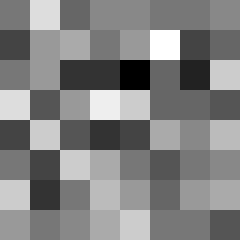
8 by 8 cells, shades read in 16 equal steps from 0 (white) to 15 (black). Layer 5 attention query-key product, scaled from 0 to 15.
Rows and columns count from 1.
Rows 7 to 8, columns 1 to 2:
3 12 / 6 8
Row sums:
56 56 78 50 63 60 53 55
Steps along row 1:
down up down same up same down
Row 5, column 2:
3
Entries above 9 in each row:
0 2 4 2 4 2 1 1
